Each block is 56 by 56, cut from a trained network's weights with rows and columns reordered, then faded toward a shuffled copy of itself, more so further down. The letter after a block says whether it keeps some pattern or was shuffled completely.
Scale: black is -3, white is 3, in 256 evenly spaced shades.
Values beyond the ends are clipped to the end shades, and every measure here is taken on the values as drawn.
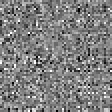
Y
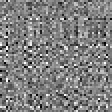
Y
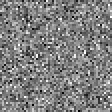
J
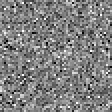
J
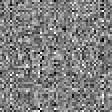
Y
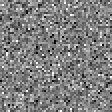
J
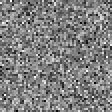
J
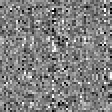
Y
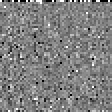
Y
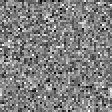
J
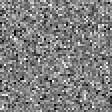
J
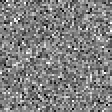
J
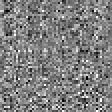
Y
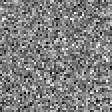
J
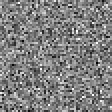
J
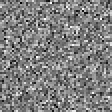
J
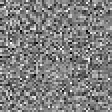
Y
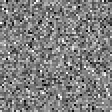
J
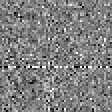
Y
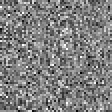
Y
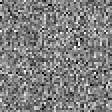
Y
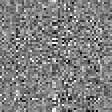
Y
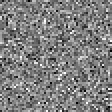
J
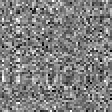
Y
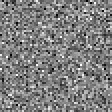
J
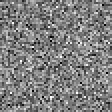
J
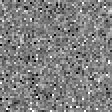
J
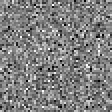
Y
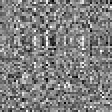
Y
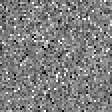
J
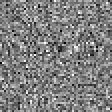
Y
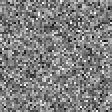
J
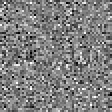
Y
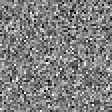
J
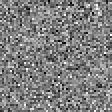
J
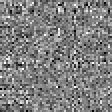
Y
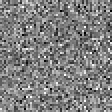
Y
